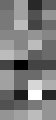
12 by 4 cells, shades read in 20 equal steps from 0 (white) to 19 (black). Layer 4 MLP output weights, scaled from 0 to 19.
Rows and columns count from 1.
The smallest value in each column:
5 5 0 6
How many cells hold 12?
4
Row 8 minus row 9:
0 0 8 2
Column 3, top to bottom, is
16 13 14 8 5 12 14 11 3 0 10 5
